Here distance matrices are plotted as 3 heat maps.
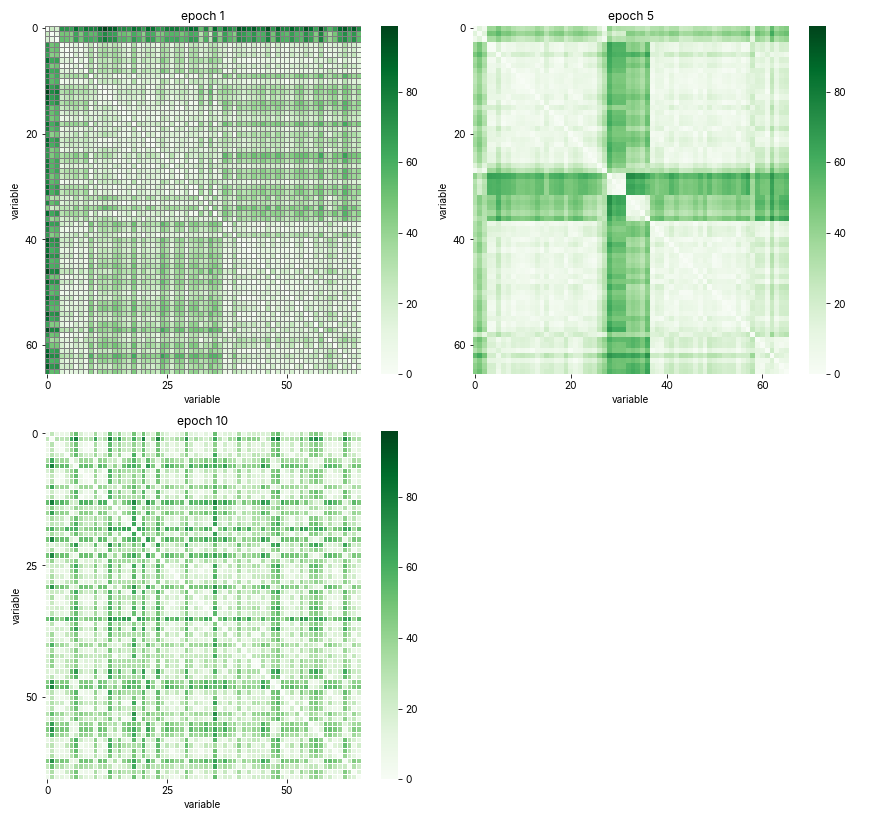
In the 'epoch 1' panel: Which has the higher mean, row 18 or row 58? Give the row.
18
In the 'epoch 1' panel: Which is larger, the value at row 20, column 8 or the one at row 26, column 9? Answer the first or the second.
the first
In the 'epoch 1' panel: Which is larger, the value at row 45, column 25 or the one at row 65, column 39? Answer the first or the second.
the first
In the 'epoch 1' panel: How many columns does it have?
66
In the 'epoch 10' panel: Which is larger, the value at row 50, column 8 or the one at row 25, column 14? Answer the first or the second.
the second
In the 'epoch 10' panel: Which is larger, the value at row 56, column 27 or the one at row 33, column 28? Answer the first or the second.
the first
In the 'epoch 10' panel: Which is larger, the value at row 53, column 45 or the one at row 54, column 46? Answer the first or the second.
the first
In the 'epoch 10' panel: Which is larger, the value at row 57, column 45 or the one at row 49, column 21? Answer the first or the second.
the first
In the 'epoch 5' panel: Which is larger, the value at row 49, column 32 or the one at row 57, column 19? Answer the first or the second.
the first
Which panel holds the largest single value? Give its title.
epoch 1
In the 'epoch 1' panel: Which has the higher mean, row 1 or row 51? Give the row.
1
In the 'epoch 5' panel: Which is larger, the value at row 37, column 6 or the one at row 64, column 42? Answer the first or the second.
the second
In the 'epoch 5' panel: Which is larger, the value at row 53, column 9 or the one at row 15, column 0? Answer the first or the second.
the second
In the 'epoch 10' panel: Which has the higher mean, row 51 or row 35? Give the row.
35
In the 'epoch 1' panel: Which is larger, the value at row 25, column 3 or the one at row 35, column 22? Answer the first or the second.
the first
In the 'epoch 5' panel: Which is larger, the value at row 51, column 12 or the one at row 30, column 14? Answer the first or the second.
the second
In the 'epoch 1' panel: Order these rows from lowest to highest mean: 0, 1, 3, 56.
3, 56, 1, 0
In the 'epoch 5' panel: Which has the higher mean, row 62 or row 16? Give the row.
62
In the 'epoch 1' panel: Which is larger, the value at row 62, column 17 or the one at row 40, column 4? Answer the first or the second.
the first
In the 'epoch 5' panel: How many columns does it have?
66
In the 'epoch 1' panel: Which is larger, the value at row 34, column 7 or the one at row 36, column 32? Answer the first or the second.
the first
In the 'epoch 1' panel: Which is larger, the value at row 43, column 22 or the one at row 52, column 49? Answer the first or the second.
the first
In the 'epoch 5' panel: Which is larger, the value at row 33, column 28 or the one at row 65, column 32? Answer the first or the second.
the first
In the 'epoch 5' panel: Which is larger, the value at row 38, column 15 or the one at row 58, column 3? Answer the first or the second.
the second
